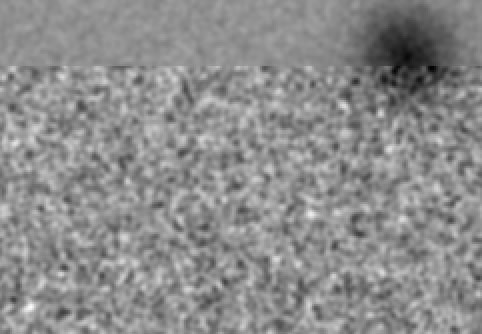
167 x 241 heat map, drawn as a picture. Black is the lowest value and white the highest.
A single dip lies in the top right. The field is mottled with small blotches. The top part is calmer, up to a seam about 20% of the way down. Neither half mirrors the other. There are no lone odd cells. The top right is the ninth with the lowest average. There are no regular stripes.
